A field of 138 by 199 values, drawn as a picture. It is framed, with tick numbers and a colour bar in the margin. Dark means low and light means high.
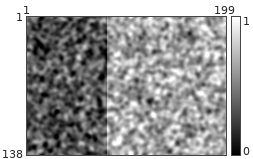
The right part is higher, past a seam about 40% of the way across. There are no regular stripes. Overall the values sit about 50% of the way up the scale. No lone cell stands out from its neighbours.
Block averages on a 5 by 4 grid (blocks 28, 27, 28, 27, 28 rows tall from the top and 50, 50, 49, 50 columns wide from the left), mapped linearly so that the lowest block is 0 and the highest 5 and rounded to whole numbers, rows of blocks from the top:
0 2 5 5 / 0 2 5 5 / 0 2 5 5 / 0 2 5 5 / 0 3 5 5
